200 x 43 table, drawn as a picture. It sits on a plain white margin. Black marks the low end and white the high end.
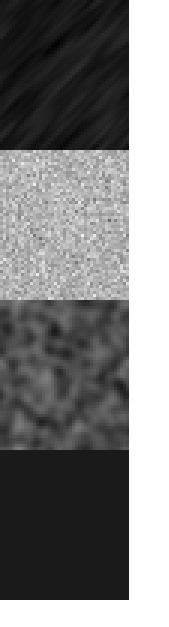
It is made of 4 by 1 panels. Panel 1,1: very low, slanting up to the right, faint in contrast. Panel 2,1: high, fine-grained. Panel 3,1: low, blotchy. Panel 4,1: very low, flat.
